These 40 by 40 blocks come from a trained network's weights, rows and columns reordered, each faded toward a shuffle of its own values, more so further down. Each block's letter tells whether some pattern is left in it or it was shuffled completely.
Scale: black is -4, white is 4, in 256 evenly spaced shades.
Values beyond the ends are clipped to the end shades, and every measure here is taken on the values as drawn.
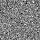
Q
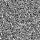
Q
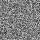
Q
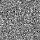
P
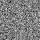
Q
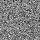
Q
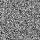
Q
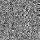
P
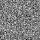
P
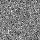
Q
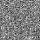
P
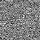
P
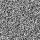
Q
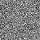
P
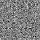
P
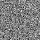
Q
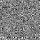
P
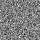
Q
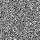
Q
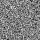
Q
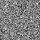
P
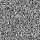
P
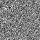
Q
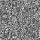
P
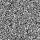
Q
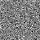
P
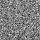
Q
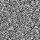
P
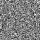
P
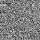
P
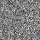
Q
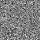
P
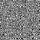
P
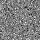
Q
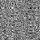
P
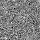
Q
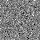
Q
